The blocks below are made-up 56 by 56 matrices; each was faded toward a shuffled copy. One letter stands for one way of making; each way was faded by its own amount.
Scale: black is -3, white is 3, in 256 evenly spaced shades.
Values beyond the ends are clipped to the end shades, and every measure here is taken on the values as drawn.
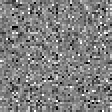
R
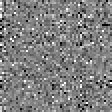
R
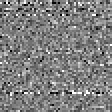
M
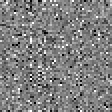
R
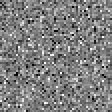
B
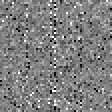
B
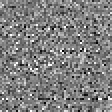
M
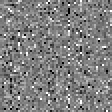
B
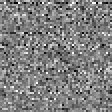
M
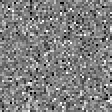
B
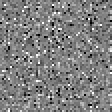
B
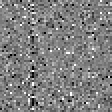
R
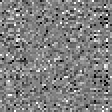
R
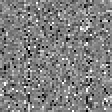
B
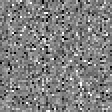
B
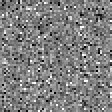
B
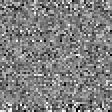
M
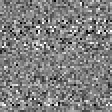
M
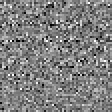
M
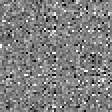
R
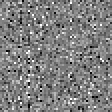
B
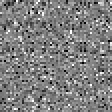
R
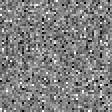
B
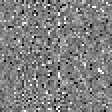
R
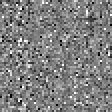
B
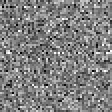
M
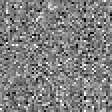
R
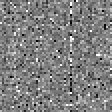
B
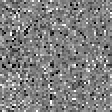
R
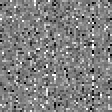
B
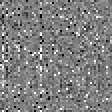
R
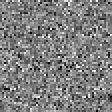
M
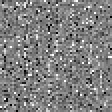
B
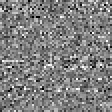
M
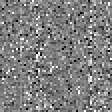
B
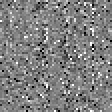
B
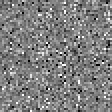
B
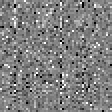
R
